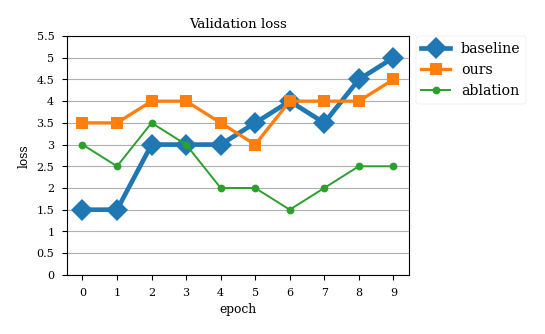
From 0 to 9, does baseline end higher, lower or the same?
higher
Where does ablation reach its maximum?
2
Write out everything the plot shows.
Title: Validation loss
x-axis: epoch, ticks 0 1 2 3 4 5 6 7 8 9
y-axis: loss, ticks 0 0.5 1 1.5 2 2.5 3 3.5 4 4.5 5 5.5
Legend: baseline, ours, ablation
Values:
baseline: 1.5 1.5 3 3 3 3.5 4 3.5 4.5 5
ours: 3.5 3.5 4 4 3.5 3 4 4 4 4.5
ablation: 3 2.5 3.5 3 2 2 1.5 2 2.5 2.5
